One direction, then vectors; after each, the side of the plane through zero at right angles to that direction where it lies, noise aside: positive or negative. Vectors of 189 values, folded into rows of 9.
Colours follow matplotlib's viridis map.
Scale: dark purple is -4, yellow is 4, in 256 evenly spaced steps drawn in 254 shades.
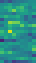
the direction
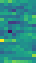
negative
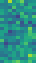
negative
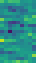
negative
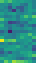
negative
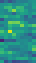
positive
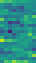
negative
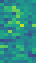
positive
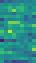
positive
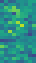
positive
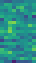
positive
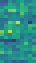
positive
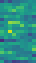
positive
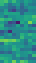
negative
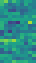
negative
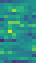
positive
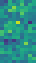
positive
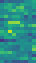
positive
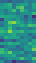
positive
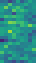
positive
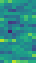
negative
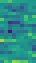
negative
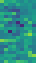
negative
